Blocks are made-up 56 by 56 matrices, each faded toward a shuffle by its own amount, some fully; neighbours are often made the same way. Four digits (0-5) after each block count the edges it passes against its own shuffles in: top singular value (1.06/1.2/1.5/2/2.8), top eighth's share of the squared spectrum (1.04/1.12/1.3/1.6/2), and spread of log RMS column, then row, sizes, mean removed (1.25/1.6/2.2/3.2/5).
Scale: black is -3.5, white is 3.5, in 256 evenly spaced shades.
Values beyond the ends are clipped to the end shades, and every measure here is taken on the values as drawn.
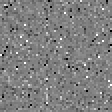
1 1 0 0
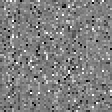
1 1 1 0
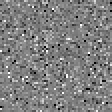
0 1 1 0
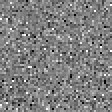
0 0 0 0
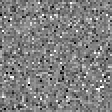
0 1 0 0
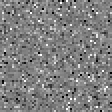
1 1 0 0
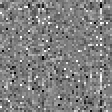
3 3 2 1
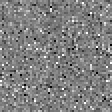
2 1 0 0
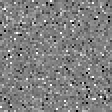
0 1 0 0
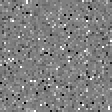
2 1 0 0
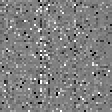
3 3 1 1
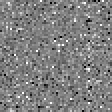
1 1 0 0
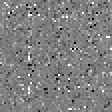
2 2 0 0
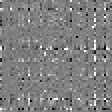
4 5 3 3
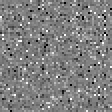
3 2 1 0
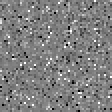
1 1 0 0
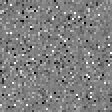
1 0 0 0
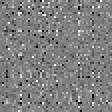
4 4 2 2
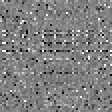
4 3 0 2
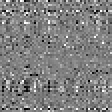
4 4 2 3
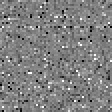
1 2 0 1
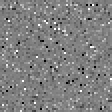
0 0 0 0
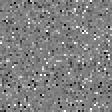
1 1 0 0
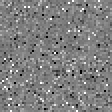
2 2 0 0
